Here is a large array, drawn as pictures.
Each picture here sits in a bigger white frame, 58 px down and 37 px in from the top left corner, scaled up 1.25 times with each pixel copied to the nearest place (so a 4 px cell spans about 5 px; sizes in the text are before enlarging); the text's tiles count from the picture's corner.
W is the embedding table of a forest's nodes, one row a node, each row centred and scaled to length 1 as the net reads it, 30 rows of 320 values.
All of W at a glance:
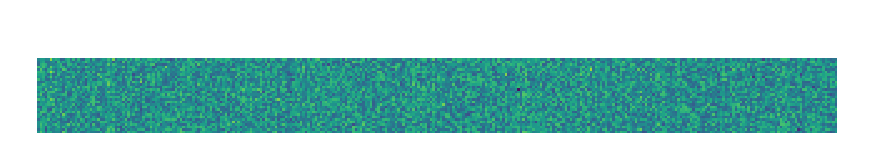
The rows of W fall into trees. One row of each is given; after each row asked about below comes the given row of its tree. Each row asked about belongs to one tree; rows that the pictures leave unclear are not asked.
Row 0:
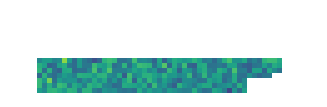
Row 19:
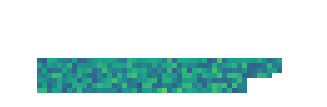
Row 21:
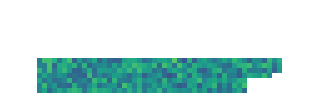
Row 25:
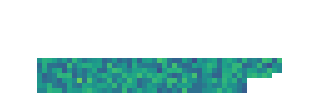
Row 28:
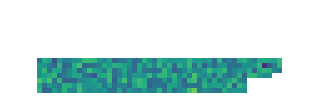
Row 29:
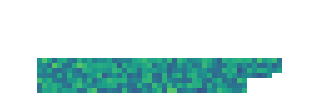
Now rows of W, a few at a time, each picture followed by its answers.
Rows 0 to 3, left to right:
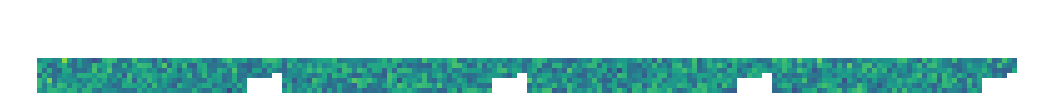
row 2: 19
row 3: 21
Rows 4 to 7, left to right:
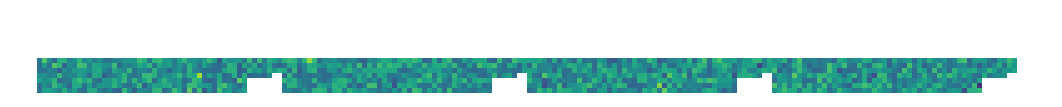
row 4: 29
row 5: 21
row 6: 25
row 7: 0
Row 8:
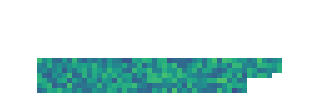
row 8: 25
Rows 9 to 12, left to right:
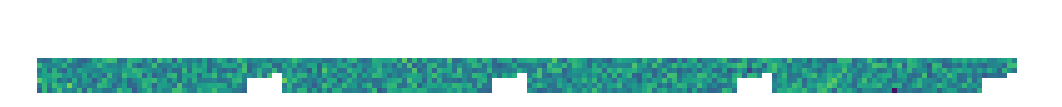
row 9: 19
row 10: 19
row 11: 21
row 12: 0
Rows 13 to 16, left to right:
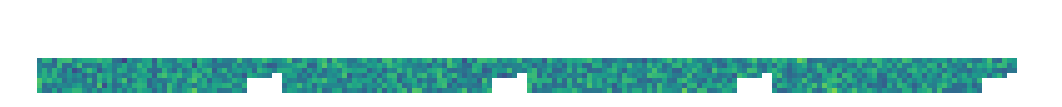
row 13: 28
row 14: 29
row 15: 28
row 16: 21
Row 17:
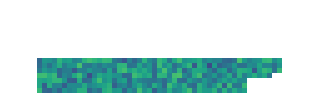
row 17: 28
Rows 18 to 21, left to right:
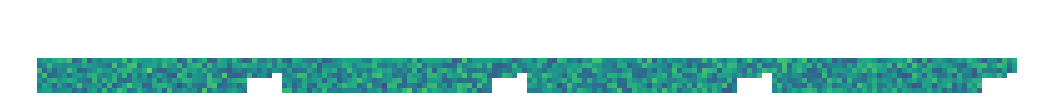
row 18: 21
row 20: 19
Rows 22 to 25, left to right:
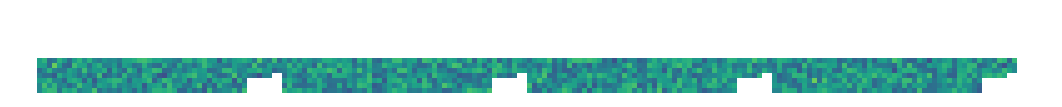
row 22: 29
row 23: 29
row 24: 28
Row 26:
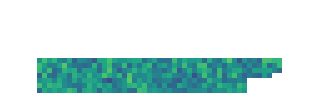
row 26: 0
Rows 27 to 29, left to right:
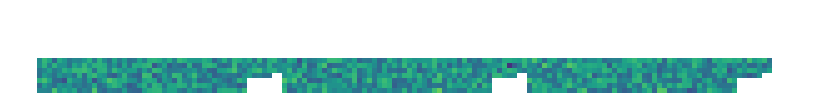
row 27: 29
